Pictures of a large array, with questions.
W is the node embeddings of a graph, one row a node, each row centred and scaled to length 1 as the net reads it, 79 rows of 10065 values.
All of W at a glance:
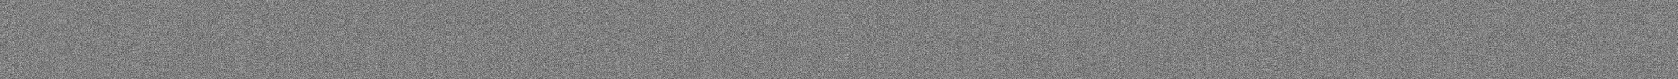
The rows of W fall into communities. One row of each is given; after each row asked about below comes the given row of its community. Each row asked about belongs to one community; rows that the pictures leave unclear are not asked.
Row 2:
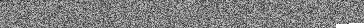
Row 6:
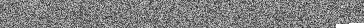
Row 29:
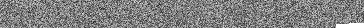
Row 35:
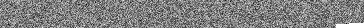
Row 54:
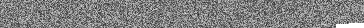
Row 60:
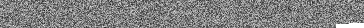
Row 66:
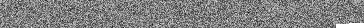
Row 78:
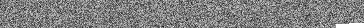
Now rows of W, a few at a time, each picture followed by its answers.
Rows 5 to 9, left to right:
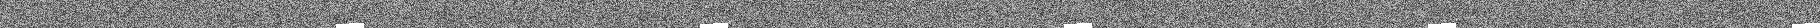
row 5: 78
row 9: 29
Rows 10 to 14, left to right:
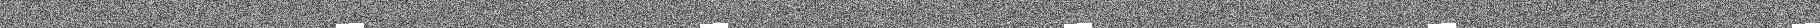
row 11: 60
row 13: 78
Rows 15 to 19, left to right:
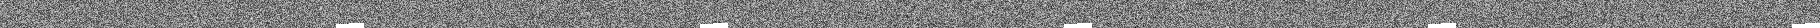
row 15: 54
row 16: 2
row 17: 29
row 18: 54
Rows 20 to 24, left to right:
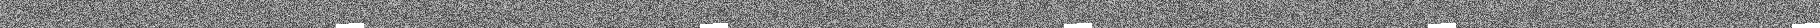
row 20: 66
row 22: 54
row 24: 6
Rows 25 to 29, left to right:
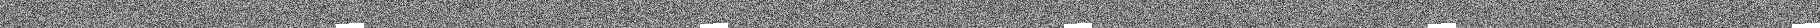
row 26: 2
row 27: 54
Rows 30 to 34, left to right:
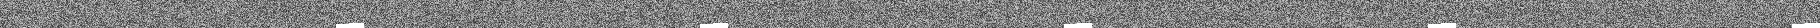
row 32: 66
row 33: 60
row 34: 66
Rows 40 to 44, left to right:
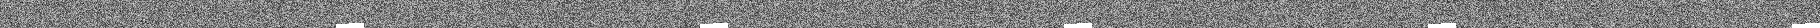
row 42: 2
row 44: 35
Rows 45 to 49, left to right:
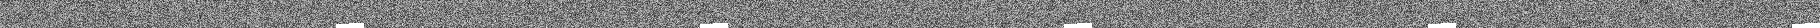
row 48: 54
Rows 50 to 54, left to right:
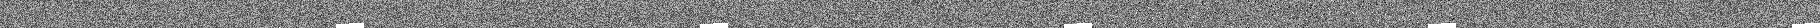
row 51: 35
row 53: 66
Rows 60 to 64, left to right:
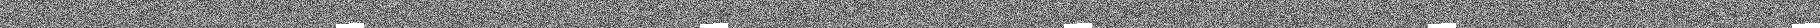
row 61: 29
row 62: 78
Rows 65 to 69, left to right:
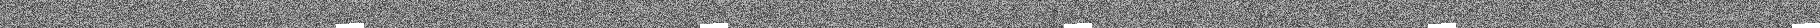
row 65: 78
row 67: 35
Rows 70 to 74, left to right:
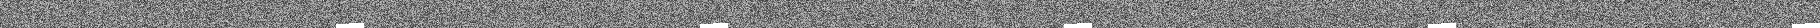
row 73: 35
